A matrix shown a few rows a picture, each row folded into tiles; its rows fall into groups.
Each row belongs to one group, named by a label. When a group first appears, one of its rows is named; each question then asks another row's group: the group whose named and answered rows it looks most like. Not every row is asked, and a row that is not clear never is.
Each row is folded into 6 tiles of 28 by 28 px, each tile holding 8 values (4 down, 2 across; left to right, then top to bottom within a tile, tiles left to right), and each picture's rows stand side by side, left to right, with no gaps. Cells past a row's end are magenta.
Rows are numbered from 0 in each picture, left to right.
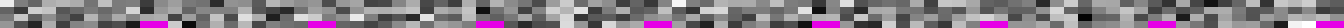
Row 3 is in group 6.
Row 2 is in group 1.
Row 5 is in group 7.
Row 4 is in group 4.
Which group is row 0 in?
4
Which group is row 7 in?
7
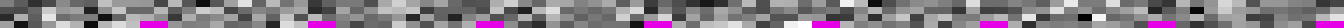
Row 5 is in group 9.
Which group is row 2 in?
6
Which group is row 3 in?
4
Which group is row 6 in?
4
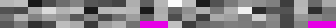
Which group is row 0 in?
1
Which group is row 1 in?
9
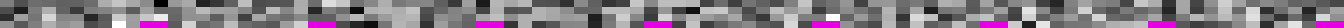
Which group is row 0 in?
7
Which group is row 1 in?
1
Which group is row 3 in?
1
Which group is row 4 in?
1
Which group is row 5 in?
7
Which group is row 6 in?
9
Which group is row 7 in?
6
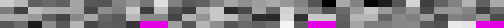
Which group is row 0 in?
1
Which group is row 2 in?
1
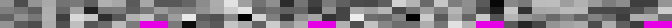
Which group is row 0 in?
7
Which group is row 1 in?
6
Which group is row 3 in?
6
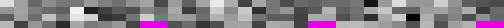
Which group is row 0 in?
9
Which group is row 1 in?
6
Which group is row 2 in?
4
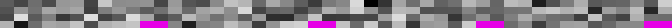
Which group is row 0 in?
7
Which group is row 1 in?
6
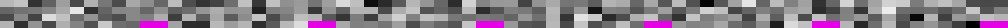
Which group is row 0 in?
9
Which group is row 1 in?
7
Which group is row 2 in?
9
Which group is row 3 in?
7
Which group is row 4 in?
4
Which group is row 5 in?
4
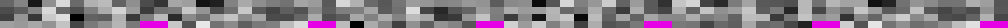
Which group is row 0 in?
4
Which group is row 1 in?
9
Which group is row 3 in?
4
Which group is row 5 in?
9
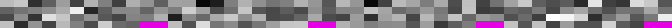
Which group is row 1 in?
9
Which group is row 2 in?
4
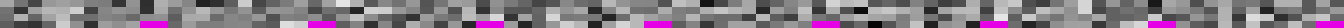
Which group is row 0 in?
6
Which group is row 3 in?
7
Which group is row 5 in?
1
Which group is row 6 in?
6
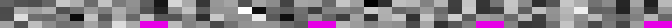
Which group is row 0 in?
4
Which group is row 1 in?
9
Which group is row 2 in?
4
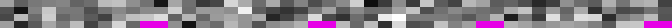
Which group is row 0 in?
7
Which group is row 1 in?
6
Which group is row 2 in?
9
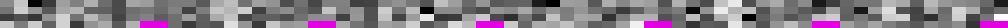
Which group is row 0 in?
9
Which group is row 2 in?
7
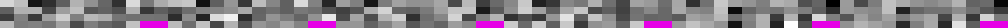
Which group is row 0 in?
9
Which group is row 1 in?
9
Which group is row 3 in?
9
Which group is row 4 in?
4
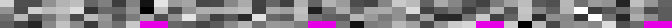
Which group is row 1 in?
1
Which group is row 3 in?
9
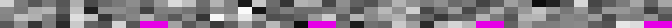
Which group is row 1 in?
9
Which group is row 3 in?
1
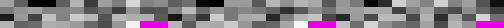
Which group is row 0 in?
7
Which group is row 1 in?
7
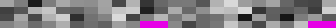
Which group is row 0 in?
4
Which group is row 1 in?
6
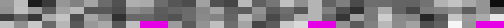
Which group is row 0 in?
9
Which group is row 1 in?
7
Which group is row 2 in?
7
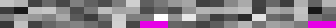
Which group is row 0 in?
1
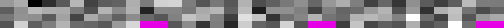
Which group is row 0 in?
1
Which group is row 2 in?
1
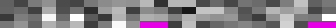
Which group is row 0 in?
7
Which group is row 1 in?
1
